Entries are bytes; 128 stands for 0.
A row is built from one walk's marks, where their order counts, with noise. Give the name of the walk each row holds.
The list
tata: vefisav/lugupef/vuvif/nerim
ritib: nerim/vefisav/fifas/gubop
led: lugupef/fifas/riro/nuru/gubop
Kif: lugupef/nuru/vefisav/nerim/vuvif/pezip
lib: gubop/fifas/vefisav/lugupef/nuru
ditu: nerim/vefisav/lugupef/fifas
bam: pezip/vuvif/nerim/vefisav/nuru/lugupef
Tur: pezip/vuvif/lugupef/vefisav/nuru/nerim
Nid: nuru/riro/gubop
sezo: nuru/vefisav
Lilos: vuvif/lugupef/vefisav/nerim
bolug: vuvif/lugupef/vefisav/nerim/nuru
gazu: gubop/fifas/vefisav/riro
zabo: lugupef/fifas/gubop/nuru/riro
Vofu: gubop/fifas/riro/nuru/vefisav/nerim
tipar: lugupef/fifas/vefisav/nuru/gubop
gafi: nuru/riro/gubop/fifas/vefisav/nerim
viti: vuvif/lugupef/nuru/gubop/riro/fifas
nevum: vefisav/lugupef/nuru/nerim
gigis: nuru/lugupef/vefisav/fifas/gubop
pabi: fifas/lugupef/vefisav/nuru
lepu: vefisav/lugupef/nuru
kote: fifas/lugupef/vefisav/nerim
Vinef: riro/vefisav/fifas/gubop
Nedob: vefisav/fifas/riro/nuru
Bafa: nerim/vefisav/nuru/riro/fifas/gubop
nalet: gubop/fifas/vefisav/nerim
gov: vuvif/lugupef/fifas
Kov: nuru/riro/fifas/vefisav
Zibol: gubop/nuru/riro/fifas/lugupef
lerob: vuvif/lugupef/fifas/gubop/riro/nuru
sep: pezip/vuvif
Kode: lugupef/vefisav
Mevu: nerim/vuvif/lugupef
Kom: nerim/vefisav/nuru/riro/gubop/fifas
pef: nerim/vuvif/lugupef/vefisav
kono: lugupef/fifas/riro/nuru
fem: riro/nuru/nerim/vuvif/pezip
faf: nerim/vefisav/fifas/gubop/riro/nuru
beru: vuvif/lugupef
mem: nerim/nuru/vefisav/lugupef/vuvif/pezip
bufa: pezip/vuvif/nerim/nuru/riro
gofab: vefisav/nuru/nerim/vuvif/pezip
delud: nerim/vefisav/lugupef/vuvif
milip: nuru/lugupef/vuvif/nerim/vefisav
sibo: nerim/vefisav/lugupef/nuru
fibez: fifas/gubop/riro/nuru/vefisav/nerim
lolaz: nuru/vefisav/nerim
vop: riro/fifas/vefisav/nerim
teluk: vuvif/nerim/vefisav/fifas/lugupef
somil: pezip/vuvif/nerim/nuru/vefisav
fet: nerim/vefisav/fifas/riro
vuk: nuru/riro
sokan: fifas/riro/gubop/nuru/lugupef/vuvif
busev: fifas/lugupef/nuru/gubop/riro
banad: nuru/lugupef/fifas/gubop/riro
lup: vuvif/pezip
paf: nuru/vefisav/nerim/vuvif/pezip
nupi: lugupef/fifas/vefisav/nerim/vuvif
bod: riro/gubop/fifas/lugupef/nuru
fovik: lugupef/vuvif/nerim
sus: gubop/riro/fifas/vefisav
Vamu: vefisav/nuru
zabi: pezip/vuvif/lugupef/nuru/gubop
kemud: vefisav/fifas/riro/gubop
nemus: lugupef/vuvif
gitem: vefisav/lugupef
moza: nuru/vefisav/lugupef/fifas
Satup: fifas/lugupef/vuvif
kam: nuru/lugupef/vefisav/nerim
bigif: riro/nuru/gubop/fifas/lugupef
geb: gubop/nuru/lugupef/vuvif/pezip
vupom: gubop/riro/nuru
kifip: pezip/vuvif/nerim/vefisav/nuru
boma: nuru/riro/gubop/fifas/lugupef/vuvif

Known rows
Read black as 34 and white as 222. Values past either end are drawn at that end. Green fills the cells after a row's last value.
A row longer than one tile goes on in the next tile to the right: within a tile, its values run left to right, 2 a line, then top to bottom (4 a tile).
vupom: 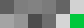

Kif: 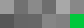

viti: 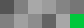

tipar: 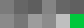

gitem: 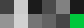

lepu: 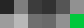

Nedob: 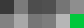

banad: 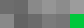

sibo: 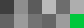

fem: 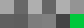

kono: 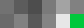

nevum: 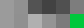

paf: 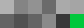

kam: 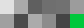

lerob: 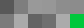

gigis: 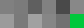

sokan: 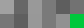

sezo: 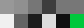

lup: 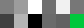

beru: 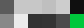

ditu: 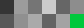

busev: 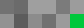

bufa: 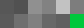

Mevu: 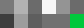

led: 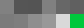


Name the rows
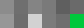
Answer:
Vinef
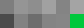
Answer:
mem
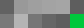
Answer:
teluk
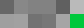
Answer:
lib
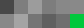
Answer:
bolug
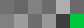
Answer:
somil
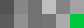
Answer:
faf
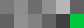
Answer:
bam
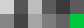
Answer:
Satup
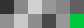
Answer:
gov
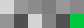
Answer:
vop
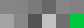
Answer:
Kov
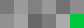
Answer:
Zibol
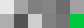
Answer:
kote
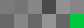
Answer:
gofab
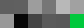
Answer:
vuk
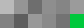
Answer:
gafi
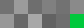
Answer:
moza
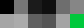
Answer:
Vamu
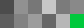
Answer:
Kom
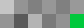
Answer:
fibez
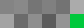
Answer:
pabi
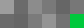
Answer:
boma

